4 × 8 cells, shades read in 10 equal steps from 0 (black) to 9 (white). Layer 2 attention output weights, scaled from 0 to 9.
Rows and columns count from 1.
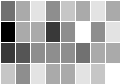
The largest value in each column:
7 6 8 6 7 9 8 9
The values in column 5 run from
5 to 7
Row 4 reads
7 5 8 6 6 8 7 9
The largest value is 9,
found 2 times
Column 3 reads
8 6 5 8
